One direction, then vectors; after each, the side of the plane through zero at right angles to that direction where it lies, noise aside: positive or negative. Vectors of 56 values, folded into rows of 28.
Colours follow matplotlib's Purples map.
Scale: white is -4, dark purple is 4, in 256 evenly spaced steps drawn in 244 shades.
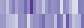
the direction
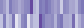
positive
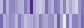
positive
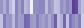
negative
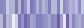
positive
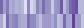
negative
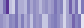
negative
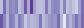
positive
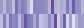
negative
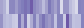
positive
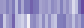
positive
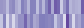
positive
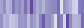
positive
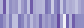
positive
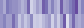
negative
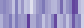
negative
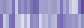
positive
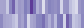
positive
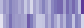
negative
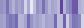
negative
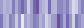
positive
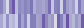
positive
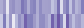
positive
